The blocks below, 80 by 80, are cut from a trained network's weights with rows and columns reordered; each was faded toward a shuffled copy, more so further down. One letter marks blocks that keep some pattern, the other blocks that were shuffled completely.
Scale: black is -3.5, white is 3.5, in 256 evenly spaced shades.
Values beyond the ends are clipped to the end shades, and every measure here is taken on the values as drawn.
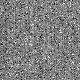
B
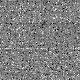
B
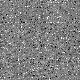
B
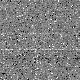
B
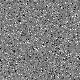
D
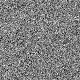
D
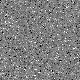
D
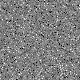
D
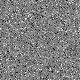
D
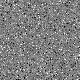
D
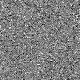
B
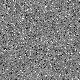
D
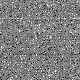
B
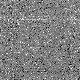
B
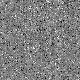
B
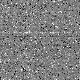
B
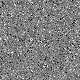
D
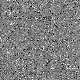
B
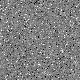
D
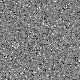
D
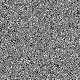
B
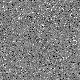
D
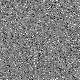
D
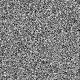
B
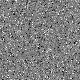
D
